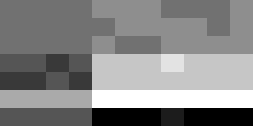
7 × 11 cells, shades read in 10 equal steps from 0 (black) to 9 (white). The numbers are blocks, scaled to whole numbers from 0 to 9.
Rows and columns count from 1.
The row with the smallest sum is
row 7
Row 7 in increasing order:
0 0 0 0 0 0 1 3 3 3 3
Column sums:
26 26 26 26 37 37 37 39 37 36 38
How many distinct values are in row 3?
2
